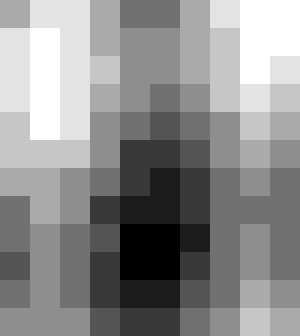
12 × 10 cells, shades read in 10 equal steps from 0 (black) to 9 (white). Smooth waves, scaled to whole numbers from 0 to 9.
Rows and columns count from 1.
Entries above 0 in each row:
10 10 10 10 10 10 10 10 8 8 10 10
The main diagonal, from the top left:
6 9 8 6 4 2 2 4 5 4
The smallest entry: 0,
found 4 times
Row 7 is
6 6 5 4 2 1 2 4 5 4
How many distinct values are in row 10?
5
